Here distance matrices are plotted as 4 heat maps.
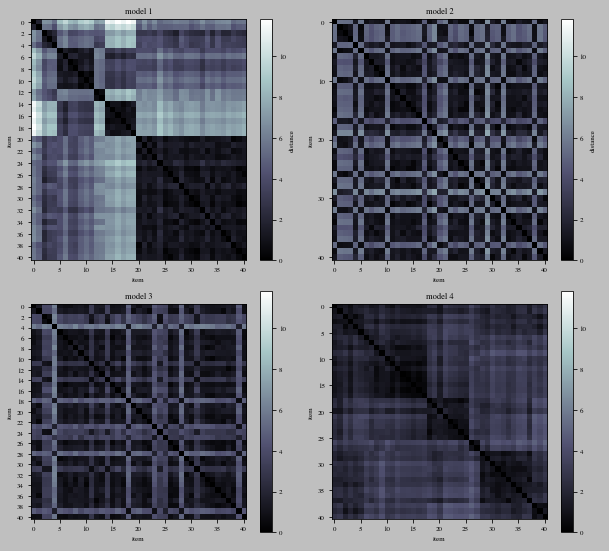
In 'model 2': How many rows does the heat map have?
41
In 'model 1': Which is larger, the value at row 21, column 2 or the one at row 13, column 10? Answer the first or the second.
the second
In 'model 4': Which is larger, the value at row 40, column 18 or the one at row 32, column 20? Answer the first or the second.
the first
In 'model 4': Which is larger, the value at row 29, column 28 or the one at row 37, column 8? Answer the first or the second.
the second
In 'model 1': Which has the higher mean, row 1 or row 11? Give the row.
1
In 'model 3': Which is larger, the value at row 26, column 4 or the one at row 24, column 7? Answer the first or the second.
the first
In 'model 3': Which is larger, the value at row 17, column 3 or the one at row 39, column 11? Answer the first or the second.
the second
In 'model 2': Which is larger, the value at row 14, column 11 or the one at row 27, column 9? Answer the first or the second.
the second
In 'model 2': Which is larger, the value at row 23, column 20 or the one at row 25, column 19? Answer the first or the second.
the first
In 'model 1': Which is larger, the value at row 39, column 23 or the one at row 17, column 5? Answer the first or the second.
the second
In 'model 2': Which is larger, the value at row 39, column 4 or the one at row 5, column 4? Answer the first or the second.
the second
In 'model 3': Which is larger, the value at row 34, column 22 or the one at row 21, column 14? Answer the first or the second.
the second
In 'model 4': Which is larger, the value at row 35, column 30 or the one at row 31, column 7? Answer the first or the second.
the second
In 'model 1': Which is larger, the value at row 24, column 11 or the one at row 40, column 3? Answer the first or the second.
the first
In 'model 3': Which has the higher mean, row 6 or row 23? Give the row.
23
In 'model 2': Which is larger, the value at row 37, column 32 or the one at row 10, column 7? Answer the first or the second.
the first
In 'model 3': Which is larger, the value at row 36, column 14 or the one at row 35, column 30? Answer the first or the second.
the first
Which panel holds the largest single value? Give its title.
model 1
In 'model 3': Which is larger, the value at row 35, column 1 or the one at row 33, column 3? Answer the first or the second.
the second
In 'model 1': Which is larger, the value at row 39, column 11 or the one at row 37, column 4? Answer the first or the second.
the first
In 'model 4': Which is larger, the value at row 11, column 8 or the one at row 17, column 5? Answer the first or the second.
the second
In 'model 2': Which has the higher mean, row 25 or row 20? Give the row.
20
